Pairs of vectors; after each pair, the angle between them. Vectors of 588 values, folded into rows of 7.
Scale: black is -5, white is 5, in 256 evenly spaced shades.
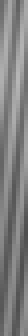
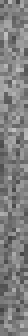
partly aligned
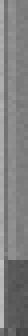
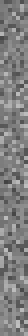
orthogonal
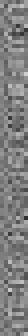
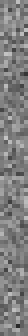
partly opposed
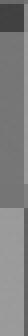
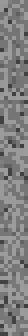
orthogonal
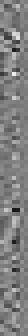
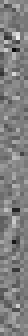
nearly parallel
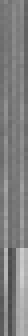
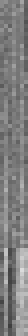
nearly parallel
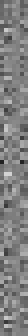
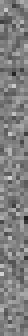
orthogonal
